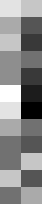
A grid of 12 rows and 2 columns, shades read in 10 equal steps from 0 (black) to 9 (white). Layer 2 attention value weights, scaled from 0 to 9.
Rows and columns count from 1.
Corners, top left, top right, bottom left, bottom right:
8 7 4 6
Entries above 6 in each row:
2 0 1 0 0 1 1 0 0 1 1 0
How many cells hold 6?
3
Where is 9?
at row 6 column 1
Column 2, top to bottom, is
7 3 2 4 2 1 0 4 3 7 3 6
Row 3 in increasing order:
2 7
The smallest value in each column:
4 0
